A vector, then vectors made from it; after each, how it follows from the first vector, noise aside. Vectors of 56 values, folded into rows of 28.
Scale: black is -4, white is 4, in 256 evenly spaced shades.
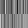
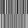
copied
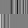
partly zeroed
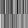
copied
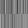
shrunk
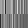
negated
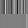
partly zeroed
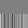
partly zeroed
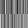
copied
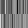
copied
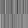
shrunk
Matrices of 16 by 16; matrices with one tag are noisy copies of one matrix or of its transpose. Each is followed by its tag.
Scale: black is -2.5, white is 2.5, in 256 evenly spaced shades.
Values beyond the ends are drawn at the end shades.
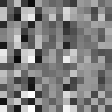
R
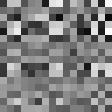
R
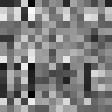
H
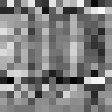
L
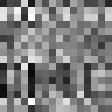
H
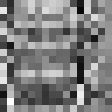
L
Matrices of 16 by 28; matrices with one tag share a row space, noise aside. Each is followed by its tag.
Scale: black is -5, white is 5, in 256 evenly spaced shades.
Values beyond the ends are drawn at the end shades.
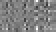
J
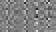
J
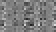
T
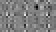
J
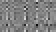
J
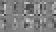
T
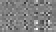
J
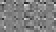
T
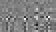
J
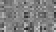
T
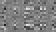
T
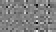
J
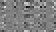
T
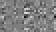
T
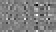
J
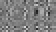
J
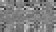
T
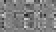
T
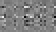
T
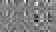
J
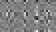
J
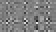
J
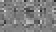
T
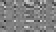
T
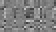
T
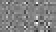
J
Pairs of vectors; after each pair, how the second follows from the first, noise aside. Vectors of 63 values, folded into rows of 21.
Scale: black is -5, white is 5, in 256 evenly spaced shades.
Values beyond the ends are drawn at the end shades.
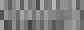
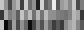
scaled up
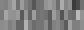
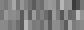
copied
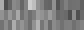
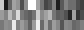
scaled up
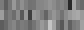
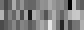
scaled up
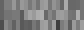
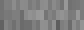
shrunk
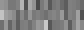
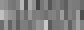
copied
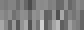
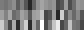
scaled up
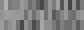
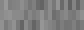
shrunk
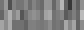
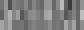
copied
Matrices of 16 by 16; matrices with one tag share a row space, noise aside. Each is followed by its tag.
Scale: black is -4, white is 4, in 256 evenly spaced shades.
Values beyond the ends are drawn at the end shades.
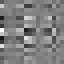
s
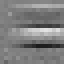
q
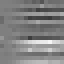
q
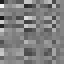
s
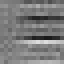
q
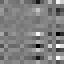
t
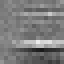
q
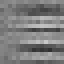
q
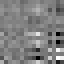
t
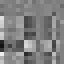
s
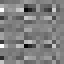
s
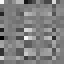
s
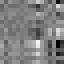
t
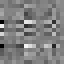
s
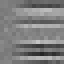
q
